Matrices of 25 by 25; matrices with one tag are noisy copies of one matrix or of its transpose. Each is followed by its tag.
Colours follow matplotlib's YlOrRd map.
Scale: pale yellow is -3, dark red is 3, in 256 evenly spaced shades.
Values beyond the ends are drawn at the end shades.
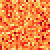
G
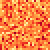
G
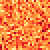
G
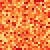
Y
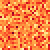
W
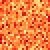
Y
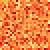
W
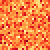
Y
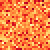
Y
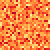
W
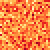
G
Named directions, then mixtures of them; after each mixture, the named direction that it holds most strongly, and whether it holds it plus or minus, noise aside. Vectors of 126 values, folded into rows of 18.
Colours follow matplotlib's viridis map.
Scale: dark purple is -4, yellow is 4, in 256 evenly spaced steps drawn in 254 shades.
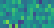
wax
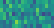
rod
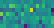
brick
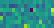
brick, minus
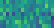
rod, plus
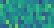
wax, plus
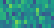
rod, plus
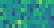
wax, minus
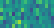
rod, plus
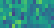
rod, plus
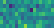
brick, minus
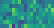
wax, plus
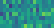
rod, minus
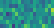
brick, minus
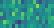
wax, plus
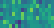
wax, plus
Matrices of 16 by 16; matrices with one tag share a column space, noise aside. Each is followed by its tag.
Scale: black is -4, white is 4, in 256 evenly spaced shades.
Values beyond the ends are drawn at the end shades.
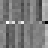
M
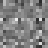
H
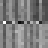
M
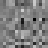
H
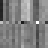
M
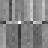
M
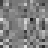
H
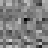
H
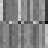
M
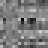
H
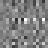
H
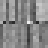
M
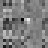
H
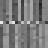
M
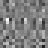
H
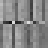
M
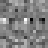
H
